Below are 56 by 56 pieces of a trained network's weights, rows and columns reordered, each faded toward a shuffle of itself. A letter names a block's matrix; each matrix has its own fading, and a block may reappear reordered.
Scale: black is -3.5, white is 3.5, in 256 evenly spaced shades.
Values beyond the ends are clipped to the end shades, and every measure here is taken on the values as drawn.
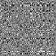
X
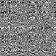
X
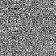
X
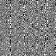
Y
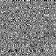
X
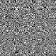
X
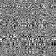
X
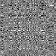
X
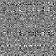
X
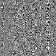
Y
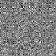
X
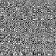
X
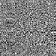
X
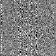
Y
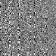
Y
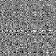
X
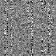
Y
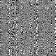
Y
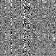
Y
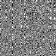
Y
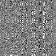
Y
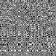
X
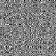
X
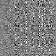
Y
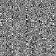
Y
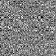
X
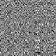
X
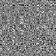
X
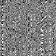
Y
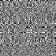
X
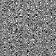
Y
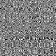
X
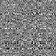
X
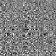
X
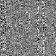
Y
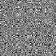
X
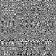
X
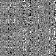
Y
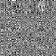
X
